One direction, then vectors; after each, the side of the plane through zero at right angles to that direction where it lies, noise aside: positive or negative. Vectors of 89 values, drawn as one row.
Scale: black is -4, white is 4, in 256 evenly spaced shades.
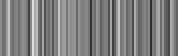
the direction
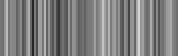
negative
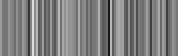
positive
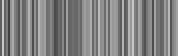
negative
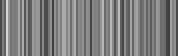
positive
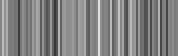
positive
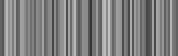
positive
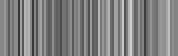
negative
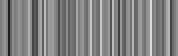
negative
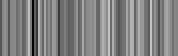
negative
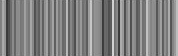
negative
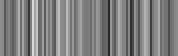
positive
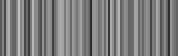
positive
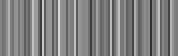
positive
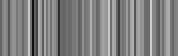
negative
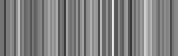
negative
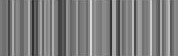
negative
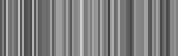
positive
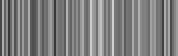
negative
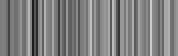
negative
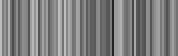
positive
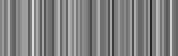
positive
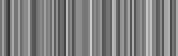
negative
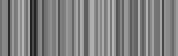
negative
